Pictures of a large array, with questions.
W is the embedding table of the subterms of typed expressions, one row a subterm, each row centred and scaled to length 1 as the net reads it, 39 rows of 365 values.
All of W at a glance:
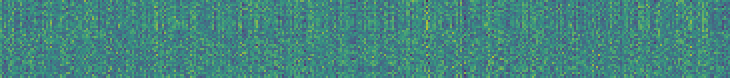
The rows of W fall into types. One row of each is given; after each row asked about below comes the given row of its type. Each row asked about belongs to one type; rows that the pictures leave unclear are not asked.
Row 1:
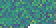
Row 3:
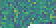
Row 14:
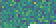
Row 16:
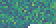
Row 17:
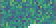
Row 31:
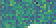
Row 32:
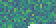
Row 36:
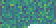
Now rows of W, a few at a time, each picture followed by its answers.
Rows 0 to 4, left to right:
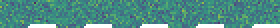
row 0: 32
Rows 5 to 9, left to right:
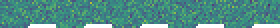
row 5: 16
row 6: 14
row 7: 1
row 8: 3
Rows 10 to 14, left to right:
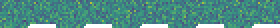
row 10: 14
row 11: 14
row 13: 3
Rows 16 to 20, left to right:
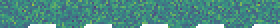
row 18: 17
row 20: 1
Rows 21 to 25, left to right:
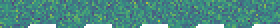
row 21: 1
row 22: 31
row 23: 14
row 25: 32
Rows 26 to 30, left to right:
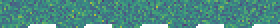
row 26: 32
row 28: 36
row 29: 3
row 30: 32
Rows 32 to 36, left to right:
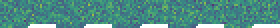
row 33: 16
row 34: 16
